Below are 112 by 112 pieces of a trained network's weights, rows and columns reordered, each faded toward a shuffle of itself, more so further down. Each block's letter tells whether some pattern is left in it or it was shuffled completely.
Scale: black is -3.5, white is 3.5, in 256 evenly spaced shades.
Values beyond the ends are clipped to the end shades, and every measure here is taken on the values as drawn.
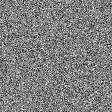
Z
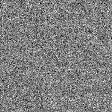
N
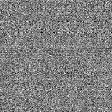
N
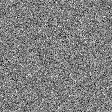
Z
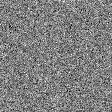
Z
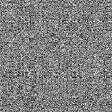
N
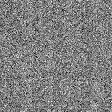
N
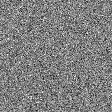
Z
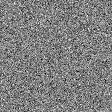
Z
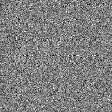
N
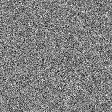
Z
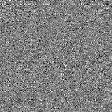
N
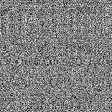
N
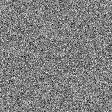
Z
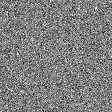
Z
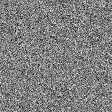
Z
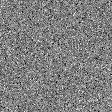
Z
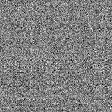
N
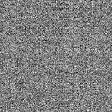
N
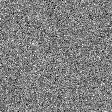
Z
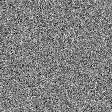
Z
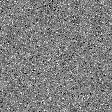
Z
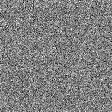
N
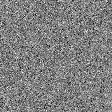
Z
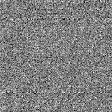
N
